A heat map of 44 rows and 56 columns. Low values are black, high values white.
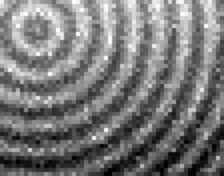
Odd rows or columns: none. Rings: centred on the top left. Slope: up to the top. Average level on the scale: 50%.
